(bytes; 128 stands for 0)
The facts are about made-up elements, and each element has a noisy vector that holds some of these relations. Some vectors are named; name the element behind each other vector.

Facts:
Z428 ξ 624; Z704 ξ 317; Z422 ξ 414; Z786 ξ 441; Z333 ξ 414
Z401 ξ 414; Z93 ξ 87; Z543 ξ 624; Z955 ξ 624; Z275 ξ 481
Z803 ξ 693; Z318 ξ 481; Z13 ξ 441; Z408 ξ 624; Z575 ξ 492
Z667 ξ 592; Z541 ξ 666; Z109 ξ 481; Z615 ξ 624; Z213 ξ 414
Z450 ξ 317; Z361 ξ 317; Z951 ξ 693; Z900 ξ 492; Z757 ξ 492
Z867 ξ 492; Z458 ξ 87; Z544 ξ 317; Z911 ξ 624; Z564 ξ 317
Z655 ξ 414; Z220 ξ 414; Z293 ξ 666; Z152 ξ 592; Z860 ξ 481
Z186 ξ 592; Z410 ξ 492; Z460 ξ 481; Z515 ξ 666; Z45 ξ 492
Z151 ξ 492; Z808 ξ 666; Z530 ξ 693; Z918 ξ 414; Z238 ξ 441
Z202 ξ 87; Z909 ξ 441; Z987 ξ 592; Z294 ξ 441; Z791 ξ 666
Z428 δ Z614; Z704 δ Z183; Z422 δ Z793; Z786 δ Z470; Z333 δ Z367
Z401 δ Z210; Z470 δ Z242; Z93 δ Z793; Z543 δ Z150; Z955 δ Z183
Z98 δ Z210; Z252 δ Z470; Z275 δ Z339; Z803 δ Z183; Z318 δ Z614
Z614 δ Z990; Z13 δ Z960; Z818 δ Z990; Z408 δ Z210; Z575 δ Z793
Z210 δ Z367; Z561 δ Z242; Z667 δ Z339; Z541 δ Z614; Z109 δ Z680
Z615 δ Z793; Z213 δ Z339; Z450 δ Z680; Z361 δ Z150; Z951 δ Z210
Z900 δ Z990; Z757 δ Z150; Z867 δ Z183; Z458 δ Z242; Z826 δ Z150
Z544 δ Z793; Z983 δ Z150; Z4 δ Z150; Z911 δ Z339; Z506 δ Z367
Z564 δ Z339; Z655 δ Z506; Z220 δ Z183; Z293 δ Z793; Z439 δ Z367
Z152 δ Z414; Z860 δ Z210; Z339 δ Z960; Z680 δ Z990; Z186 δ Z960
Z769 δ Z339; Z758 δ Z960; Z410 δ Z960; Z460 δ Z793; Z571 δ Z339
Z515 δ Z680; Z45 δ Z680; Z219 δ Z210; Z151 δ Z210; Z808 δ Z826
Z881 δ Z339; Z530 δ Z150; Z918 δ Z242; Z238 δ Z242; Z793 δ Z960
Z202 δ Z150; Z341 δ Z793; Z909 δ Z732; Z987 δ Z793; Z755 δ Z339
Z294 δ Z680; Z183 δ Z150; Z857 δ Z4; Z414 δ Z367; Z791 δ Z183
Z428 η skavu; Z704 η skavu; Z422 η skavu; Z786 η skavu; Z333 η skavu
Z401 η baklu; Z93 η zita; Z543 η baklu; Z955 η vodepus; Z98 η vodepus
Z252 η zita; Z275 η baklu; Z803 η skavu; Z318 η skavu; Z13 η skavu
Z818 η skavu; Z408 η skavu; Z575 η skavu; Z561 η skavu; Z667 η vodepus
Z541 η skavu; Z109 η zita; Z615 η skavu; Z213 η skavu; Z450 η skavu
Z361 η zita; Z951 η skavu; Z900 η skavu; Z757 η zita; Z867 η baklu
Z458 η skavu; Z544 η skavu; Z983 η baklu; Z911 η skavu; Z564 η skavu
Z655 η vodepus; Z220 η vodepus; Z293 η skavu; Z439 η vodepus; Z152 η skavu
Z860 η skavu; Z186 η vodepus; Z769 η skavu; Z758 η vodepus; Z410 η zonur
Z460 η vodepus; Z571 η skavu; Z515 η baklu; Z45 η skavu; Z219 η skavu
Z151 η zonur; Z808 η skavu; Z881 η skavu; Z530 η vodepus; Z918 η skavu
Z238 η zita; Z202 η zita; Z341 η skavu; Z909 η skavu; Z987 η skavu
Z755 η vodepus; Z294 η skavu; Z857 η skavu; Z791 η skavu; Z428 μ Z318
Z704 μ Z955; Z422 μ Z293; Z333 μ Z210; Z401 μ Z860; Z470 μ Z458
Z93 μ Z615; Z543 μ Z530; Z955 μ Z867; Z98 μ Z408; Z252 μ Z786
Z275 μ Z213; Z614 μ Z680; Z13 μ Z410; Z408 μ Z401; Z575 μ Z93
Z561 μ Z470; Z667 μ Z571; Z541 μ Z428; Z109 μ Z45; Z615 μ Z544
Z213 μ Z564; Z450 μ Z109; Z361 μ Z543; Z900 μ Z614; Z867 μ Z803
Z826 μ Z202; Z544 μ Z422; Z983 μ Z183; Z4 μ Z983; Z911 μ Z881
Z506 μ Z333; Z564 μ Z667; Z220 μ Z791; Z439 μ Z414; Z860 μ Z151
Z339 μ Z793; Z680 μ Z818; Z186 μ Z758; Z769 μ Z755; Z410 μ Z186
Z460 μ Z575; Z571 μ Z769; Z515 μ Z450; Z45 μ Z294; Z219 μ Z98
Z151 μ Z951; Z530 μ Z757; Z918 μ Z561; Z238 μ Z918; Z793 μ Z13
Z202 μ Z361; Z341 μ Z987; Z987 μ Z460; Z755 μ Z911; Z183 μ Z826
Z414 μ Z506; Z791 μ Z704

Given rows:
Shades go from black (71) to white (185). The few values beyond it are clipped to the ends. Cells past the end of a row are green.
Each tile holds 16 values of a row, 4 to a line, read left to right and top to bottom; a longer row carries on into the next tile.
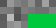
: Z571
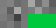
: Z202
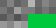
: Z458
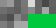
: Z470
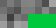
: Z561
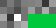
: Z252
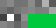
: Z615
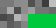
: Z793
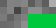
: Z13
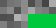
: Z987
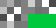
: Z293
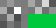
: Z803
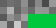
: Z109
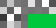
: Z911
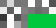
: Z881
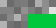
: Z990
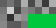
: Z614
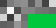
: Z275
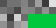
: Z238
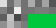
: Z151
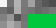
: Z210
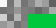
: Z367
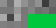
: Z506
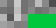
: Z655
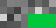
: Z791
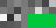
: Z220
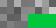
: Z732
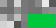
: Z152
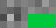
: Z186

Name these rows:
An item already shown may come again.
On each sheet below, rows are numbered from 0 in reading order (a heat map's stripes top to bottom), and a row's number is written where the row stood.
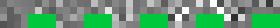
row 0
Z955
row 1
Z990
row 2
Z655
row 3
Z293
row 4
Z439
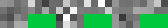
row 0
Z470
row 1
Z911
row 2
Z808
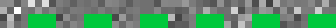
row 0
Z543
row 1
Z818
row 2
Z818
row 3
Z183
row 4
Z450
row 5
Z867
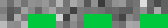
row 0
Z242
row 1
Z98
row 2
Z470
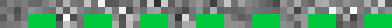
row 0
Z410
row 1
Z755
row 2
Z515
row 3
Z786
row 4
Z401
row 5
Z960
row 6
Z803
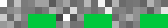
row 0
Z367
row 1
Z422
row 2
Z990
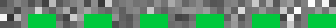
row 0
Z220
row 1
Z341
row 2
Z955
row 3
Z826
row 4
Z361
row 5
Z530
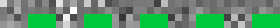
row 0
Z860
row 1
Z951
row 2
Z918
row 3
Z575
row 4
Z45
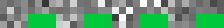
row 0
Z680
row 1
Z152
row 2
Z757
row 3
Z408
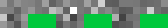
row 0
Z150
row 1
Z803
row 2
Z704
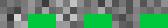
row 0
Z786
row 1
Z414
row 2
Z318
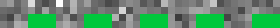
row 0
Z470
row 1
Z210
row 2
Z213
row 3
Z808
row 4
Z460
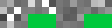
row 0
Z293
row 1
Z909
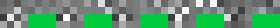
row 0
Z294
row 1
Z544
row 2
Z758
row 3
Z530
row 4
Z983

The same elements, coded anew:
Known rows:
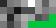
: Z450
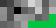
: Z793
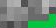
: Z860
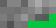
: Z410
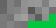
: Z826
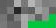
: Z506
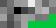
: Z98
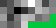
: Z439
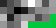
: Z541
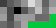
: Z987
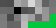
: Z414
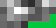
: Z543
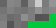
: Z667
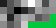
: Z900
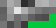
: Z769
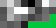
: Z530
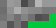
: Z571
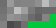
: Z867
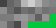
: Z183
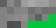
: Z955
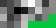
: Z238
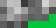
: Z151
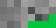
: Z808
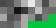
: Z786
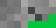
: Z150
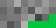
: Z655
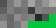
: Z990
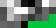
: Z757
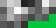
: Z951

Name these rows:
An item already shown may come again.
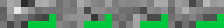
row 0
Z769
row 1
Z150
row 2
Z909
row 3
Z571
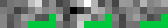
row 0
Z564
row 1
Z439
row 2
Z45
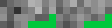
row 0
Z460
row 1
Z333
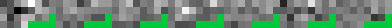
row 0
Z439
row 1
Z571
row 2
Z210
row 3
Z803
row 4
Z401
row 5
Z680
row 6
Z960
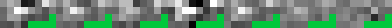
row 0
Z544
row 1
Z361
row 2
Z151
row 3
Z757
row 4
Z803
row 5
Z202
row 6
Z242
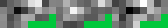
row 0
Z213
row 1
Z803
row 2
Z439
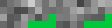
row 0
Z561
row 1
Z93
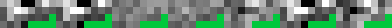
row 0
Z911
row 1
Z881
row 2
Z575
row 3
Z458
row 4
Z983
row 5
Z881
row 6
Z341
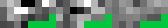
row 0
Z422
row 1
Z219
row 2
Z186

